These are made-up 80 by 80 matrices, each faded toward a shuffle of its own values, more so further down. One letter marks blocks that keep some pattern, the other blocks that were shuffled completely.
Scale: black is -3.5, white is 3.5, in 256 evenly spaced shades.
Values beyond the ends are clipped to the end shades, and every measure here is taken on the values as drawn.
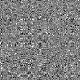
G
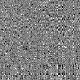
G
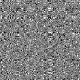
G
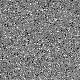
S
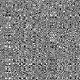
G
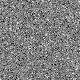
S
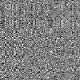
G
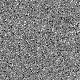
S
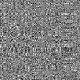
G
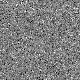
S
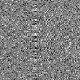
G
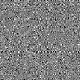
G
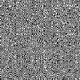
G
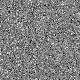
S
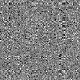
G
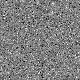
S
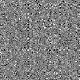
G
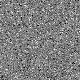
S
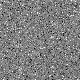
S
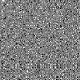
G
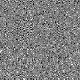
G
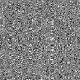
G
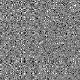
G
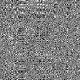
G
